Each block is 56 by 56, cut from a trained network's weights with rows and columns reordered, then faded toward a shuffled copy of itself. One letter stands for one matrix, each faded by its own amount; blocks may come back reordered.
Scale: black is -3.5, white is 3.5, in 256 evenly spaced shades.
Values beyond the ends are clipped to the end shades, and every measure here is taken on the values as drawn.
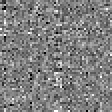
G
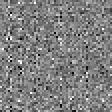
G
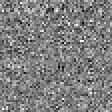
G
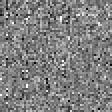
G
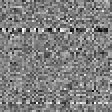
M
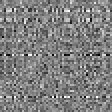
M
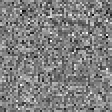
G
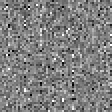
G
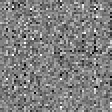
G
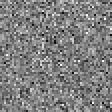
G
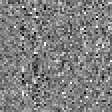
G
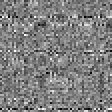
M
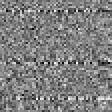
M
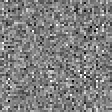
G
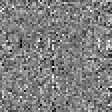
G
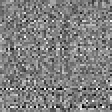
M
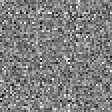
G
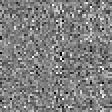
G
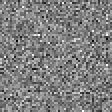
G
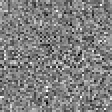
G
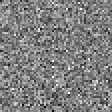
G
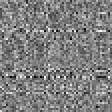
M
